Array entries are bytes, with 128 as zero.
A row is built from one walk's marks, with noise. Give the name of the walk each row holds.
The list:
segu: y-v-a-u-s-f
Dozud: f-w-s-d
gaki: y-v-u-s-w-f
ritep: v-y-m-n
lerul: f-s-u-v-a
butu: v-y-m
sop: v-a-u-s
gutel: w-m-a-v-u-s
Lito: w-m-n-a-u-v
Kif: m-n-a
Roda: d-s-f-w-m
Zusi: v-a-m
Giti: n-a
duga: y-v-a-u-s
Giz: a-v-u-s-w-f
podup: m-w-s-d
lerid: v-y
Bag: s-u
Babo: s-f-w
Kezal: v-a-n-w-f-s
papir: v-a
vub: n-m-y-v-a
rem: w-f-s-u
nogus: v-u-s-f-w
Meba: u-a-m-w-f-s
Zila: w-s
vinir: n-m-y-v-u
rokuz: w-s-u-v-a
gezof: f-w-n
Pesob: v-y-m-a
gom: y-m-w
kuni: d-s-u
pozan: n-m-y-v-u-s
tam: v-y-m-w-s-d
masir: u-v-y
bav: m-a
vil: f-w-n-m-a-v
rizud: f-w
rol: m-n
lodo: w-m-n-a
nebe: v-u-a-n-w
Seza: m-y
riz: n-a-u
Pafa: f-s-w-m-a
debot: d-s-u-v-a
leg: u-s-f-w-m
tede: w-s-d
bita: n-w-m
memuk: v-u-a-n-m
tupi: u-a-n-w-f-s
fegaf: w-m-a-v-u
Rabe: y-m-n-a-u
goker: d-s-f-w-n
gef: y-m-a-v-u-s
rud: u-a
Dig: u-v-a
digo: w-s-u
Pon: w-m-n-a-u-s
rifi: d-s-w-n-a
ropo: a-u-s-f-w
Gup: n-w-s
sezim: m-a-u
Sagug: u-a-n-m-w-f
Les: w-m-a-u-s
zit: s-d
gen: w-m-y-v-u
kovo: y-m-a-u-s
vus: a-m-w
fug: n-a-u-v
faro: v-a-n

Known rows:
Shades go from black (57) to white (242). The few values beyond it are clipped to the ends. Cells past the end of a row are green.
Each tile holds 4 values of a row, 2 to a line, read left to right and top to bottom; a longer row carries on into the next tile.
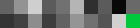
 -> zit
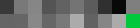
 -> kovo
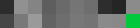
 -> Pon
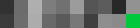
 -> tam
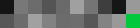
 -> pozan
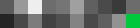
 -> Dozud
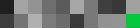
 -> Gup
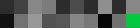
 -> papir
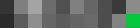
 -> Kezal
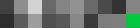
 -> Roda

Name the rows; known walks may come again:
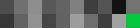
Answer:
debot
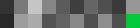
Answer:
vus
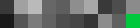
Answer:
gezof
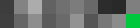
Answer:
Meba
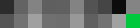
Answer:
gef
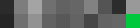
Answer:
vil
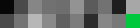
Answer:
butu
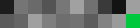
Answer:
pozan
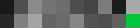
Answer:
Zusi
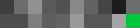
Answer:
segu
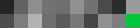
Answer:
gen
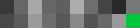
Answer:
gaki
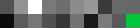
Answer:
rizud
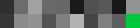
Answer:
bav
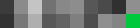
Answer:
podup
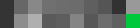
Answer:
fegaf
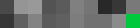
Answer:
tupi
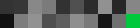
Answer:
papir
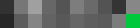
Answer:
Kezal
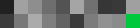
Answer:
Gup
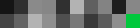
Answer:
lerid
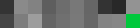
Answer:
Pon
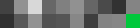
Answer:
Roda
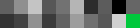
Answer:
zit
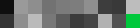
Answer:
bita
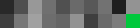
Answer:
Pesob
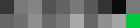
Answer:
kovo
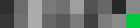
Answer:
tam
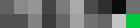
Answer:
kuni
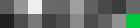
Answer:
Dozud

